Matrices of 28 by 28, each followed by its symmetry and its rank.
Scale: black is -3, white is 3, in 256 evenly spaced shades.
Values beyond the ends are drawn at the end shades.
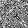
symmetric, full rank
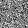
antisymmetric, full rank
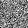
antisymmetric, full rank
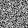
symmetric, full rank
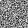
symmetric, full rank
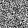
antisymmetric, full rank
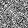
symmetric, full rank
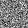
antisymmetric, full rank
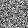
antisymmetric, full rank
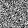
antisymmetric, full rank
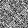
symmetric, full rank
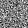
antisymmetric, full rank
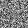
antisymmetric, full rank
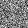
antisymmetric, full rank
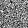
antisymmetric, full rank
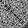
symmetric, full rank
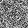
symmetric, full rank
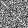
symmetric, full rank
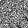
symmetric, full rank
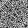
symmetric, full rank
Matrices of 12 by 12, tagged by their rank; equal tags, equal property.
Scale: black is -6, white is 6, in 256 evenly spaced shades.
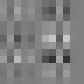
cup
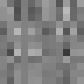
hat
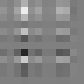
cup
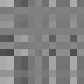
cup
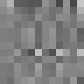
hat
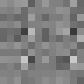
hat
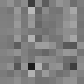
hat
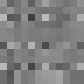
hat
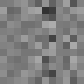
hat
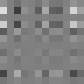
cup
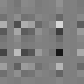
cup
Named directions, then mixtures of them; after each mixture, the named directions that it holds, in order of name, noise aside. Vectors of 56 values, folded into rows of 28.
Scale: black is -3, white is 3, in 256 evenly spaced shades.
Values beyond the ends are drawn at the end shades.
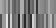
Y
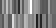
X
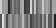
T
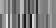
Y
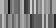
T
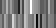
X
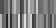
Y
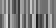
X, Y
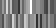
X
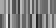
X, Y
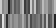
T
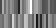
X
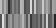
T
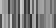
T, Y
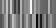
X, Y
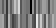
X, Y
